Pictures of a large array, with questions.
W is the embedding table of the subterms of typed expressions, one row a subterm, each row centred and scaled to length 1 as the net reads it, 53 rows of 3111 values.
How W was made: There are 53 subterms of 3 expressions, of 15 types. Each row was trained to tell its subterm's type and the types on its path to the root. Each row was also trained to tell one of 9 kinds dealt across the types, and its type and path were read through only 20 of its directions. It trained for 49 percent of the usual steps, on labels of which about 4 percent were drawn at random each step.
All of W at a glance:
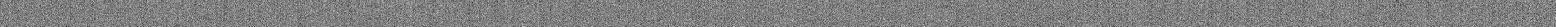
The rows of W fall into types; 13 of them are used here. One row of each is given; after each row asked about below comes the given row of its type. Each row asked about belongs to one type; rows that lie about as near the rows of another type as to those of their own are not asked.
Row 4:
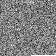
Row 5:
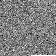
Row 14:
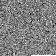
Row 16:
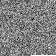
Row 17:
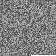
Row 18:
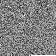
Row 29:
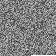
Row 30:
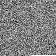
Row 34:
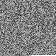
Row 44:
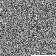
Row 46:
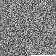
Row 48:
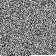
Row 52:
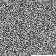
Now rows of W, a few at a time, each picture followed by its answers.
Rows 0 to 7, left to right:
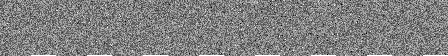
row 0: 30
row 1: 14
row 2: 30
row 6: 52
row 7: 29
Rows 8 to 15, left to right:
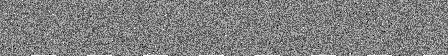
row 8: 4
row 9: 44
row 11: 5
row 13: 5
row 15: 52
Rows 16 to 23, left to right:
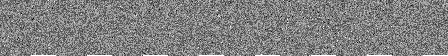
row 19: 5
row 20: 34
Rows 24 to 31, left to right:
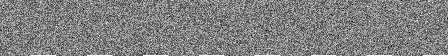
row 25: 18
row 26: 16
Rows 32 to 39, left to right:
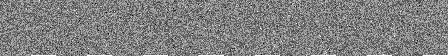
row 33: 34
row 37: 14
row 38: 34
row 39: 16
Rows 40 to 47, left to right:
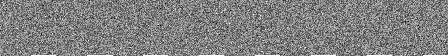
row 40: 44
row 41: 29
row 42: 18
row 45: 46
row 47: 17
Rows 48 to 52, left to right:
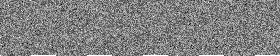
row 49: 14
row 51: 18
